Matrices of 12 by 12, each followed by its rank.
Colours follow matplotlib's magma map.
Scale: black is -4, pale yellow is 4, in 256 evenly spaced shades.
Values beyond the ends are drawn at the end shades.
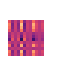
one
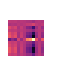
one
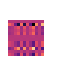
one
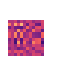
two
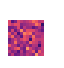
full rank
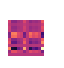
one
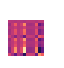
one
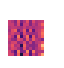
two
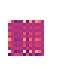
one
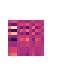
one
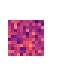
full rank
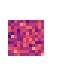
full rank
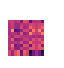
two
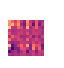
two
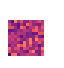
full rank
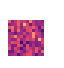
full rank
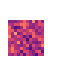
full rank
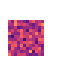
full rank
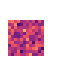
full rank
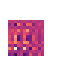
two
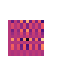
one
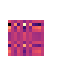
one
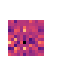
two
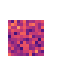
full rank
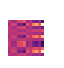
one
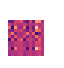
two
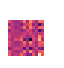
two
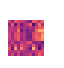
two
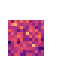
full rank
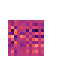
two
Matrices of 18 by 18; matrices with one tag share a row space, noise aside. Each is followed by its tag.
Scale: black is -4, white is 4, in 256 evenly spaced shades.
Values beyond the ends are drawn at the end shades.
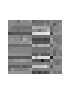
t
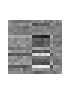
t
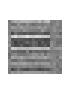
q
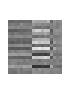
t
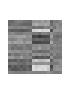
t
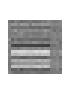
q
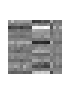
t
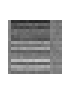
q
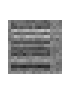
q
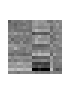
t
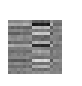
t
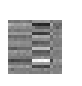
t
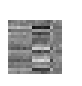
t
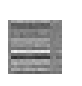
q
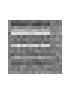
q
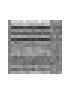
q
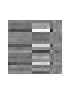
t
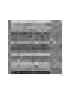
q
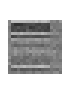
q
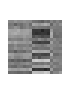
t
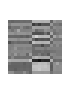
t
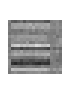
q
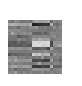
t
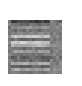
q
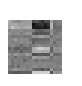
t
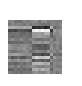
t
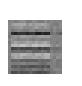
q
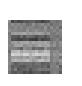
q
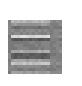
q
